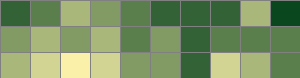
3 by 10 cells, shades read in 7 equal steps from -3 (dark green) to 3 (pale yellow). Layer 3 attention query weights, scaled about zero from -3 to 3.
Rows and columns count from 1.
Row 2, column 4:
1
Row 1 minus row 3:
-3 -3 -2 -2 -1 -2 0 -4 0 -2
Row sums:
-11 -4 8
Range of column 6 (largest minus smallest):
2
